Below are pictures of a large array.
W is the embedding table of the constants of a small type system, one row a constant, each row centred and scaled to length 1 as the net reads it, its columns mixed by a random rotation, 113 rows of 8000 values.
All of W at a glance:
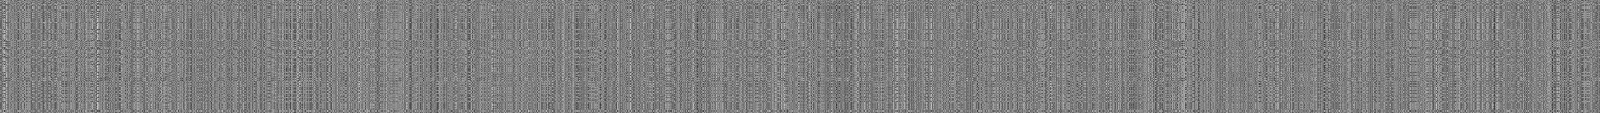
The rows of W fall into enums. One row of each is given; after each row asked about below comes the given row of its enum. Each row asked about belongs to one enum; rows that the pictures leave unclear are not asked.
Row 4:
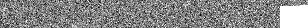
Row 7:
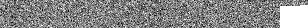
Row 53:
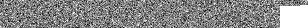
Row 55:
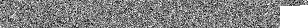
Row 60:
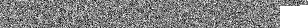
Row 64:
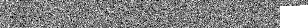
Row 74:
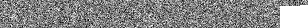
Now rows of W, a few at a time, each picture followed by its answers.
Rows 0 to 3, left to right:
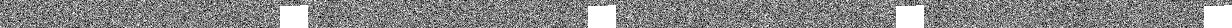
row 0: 53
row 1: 64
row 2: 74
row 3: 7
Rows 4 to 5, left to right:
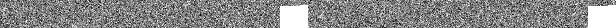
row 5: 55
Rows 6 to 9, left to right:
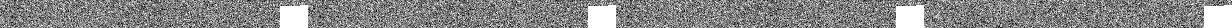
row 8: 7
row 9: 55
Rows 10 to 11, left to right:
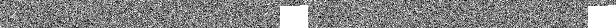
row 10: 55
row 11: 64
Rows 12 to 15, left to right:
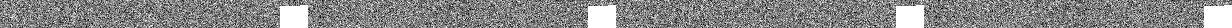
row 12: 74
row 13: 7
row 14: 60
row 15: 7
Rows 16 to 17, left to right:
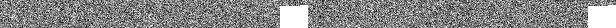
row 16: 74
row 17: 7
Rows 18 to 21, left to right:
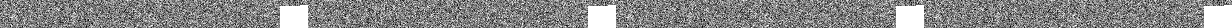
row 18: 74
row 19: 60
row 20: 74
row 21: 74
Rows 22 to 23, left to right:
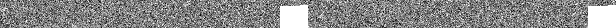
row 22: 4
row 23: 55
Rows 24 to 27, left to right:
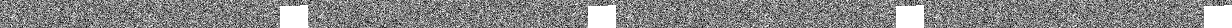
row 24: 74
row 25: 55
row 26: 74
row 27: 74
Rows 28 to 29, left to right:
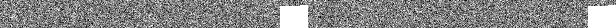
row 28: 74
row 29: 64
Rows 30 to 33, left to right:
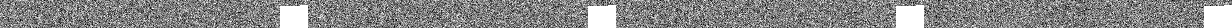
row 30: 60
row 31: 74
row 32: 60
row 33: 7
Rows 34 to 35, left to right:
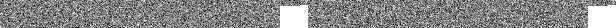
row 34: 53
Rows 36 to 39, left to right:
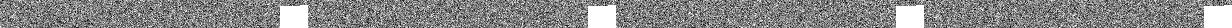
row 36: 55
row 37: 60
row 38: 53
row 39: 74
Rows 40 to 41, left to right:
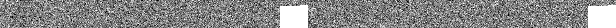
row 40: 64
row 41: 4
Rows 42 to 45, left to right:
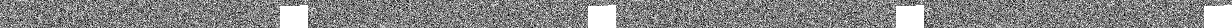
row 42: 60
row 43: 4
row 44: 60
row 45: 4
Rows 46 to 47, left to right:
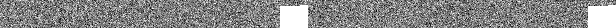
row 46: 60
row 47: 7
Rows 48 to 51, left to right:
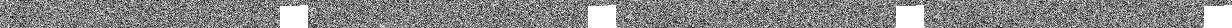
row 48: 64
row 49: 4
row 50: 55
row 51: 55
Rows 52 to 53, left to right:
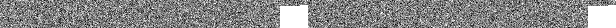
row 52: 60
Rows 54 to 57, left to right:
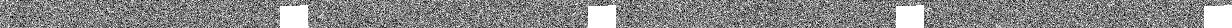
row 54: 64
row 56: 7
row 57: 4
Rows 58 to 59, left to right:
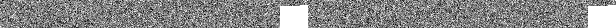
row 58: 55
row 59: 60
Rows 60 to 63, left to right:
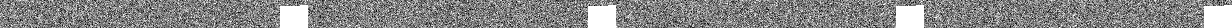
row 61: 7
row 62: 55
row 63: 74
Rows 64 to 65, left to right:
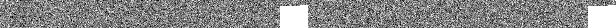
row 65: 60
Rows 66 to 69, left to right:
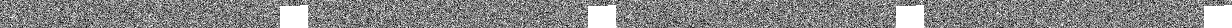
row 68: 55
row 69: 53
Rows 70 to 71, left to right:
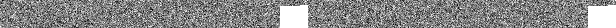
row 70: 55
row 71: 60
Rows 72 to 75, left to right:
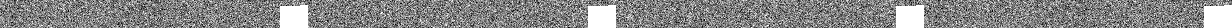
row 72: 7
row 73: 53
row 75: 7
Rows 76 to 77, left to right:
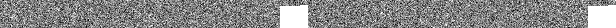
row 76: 74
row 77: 53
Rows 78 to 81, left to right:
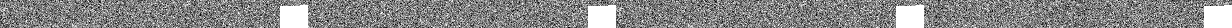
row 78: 4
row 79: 53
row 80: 4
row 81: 7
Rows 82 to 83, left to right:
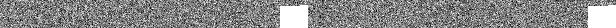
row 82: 60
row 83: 7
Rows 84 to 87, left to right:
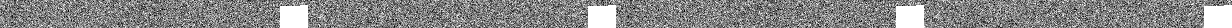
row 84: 7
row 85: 74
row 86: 7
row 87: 55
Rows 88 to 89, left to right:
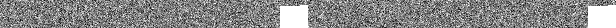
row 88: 60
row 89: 55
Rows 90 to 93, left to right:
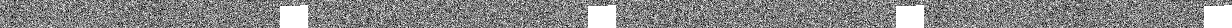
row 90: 7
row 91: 60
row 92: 60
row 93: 7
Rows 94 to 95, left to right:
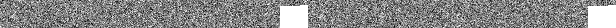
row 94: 55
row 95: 74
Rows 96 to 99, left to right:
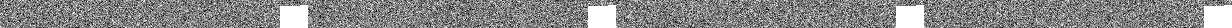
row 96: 53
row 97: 7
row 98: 55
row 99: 53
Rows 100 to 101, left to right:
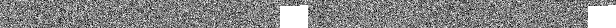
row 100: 60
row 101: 7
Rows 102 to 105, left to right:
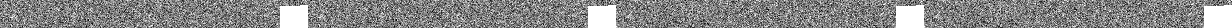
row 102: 74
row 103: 74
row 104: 55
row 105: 55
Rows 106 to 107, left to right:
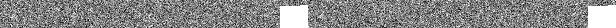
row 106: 74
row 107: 55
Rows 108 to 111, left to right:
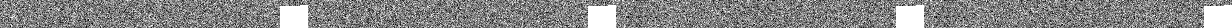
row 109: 60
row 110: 64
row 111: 64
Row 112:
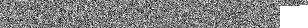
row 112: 60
